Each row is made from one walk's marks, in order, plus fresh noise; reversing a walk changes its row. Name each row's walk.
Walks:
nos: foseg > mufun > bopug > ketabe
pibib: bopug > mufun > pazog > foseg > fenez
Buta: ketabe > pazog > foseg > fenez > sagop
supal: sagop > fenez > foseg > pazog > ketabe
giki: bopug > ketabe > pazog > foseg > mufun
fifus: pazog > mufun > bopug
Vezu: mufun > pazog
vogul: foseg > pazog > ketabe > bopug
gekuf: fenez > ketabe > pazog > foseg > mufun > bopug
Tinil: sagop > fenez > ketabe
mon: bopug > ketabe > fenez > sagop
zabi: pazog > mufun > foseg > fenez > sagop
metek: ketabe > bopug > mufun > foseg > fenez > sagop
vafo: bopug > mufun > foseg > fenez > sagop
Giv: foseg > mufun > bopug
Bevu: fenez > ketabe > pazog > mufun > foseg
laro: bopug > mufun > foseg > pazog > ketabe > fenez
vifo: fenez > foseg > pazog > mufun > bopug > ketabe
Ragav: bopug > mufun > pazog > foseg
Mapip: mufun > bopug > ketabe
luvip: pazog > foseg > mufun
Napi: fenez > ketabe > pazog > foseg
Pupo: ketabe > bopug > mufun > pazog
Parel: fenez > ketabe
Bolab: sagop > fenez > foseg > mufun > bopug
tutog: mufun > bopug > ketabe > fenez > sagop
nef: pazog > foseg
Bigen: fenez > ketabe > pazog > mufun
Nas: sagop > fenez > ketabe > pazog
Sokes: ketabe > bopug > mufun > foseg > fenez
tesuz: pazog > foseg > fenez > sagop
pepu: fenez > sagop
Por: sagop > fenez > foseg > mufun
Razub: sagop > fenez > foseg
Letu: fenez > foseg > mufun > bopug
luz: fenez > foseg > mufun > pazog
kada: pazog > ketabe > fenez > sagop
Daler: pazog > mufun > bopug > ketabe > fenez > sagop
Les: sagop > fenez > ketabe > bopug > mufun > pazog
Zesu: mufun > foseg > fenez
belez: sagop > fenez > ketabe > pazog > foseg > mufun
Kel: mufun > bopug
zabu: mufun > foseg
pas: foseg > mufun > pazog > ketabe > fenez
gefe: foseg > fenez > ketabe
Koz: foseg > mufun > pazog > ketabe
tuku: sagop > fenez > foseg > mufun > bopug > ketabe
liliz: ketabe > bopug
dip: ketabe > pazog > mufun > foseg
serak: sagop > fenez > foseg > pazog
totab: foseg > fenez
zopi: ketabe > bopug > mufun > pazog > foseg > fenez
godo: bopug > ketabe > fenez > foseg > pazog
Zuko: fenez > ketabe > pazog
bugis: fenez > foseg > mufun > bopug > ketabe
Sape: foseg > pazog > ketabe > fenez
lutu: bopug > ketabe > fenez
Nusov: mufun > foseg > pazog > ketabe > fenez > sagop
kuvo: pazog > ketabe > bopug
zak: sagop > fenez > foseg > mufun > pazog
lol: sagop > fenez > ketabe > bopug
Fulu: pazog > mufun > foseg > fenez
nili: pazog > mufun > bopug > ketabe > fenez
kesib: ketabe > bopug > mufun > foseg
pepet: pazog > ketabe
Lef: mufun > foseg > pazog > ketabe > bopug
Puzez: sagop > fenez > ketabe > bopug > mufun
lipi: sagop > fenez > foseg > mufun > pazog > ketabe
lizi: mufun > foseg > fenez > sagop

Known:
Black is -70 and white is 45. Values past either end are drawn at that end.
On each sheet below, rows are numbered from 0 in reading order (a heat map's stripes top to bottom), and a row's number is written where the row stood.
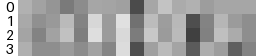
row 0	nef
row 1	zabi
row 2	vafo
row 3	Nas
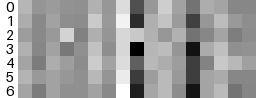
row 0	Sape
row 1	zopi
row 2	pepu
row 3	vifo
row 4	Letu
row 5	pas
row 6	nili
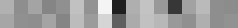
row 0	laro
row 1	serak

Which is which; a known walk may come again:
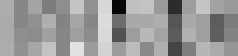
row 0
gekuf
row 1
kada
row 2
Nas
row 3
Por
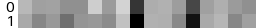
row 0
Bevu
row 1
Pupo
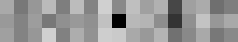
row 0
mon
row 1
fifus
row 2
pepu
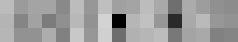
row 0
gefe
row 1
vifo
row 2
Buta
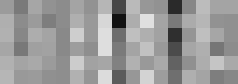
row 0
Kel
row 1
godo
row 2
Sokes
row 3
lutu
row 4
zabu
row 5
Sape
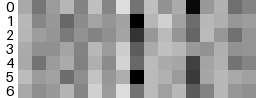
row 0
tutog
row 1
vogul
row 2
pepet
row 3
serak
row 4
lol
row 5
giki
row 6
zabi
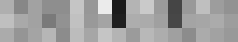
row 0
zopi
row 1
dip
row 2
totab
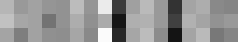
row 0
pas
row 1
Koz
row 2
nili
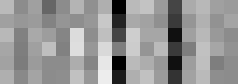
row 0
Lef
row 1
Vezu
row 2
tuku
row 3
vafo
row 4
Les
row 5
laro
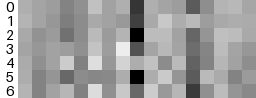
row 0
luvip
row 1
nef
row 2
Ragav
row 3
Fulu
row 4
lizi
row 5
kuvo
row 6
metek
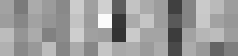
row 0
Letu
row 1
pibib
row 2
kesib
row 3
Tinil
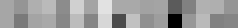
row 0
Zesu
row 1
Puzez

